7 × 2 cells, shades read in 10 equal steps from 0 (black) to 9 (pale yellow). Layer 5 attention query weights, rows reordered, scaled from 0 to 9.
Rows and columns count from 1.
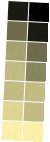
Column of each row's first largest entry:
1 1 1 1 1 1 1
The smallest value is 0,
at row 1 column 2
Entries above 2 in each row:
0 1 2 2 2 2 2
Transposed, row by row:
1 4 6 7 7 8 9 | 0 1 4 5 7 7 9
